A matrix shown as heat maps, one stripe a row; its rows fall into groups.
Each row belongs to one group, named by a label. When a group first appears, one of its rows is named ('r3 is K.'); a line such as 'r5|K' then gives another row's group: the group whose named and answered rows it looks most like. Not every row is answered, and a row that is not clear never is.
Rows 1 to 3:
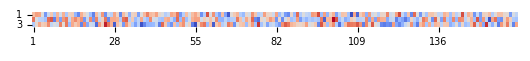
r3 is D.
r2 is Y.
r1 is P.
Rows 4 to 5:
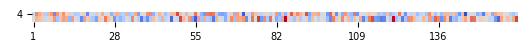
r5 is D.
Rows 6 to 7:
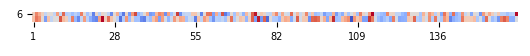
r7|D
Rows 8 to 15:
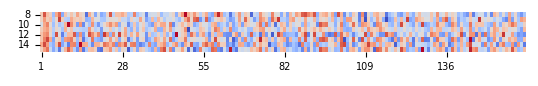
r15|P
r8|D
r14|Y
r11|P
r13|P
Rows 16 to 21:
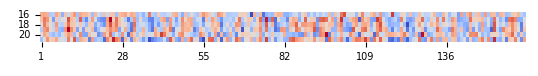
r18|D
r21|D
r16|Y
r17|D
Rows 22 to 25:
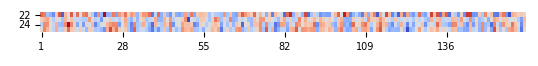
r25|D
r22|Y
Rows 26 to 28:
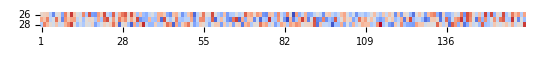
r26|Y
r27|Y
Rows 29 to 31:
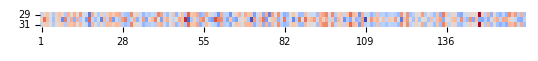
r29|D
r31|D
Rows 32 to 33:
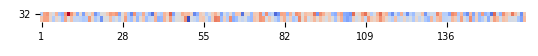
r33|P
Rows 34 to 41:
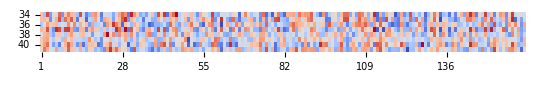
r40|P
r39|P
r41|D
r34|Y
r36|D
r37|Y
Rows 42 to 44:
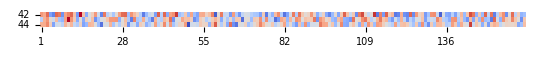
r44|P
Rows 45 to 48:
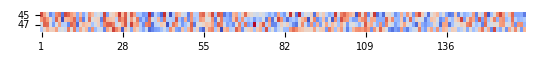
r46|Y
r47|Y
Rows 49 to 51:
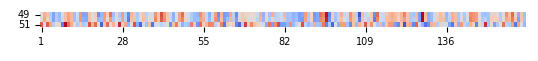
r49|P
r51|Y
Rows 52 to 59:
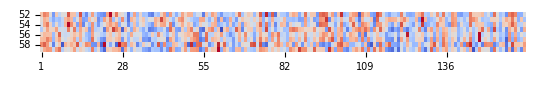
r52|D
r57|D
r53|P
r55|D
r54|P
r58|Y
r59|D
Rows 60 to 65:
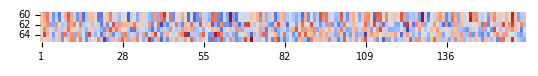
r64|P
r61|P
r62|Y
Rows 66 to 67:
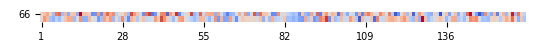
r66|Y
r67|P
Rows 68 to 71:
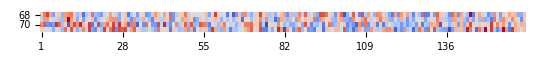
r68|P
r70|Y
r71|Y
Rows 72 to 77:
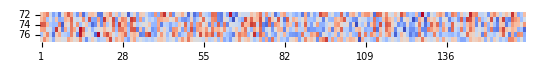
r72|P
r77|D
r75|Y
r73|Y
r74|Y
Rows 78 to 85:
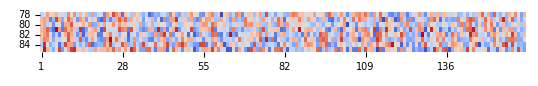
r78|D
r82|P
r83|D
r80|Y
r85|Y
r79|Y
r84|P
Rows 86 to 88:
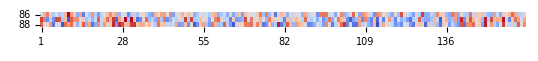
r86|P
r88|Y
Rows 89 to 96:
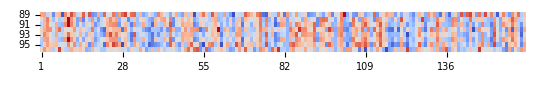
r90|P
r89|Y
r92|D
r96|D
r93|D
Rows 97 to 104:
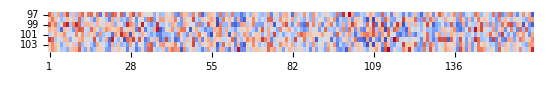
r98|P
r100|Y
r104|P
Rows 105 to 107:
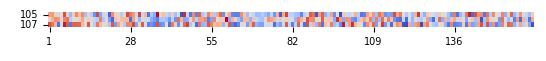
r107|Y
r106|D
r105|Y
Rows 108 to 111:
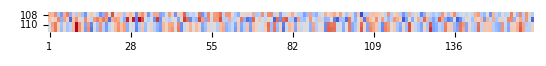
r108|Y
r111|P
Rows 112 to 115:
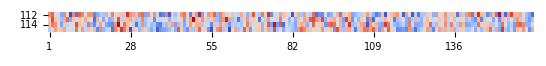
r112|Y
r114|D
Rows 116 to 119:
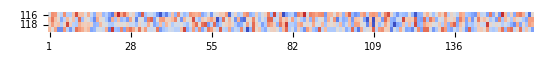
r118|D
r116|D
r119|Y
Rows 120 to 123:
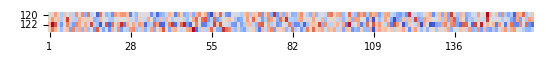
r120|D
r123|P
